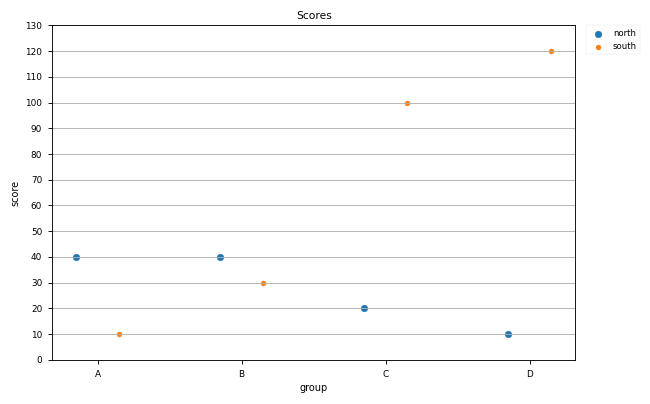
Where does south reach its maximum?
D
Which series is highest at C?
south
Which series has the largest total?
south
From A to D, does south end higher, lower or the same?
higher
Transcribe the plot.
Title: Scores
x-axis: group, ticks A B C D
y-axis: score, ticks 0 10 20 30 40 50 60 70 80 90 100 110 120 130
Legend: north, south
Values:
north: 40 40 20 10
south: 10 30 100 120
